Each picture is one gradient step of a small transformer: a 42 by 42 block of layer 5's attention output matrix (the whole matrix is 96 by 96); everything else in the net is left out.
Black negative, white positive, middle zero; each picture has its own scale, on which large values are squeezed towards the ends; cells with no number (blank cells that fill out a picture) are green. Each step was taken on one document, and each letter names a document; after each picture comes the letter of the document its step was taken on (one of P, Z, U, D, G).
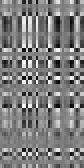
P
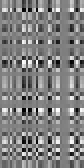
P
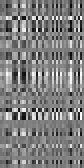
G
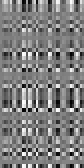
P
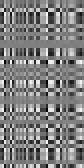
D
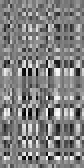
P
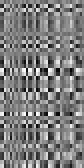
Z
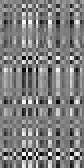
P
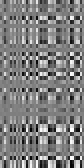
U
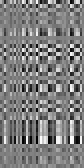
U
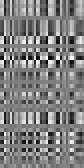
D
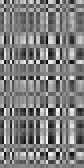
D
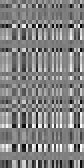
G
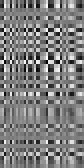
D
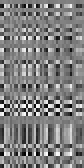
Z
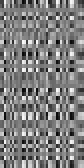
D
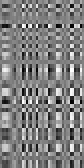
G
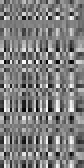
D
